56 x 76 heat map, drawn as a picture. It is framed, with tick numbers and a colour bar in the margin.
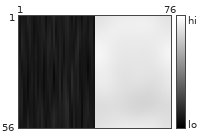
The table splits into one row of 2 panels. Panel 1,1: very low, streaked downward, faint in contrast. Panel 1,2: very high, smooth, faint in contrast.
